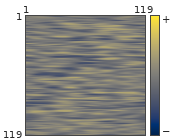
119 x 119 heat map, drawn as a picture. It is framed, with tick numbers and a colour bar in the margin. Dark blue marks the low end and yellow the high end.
The halves do not mirror each other. No overall slope runs across the table. The histogram is bell-shaped. Overall the values sit about 50% of the way up the scale. The grain runs across in streaks.
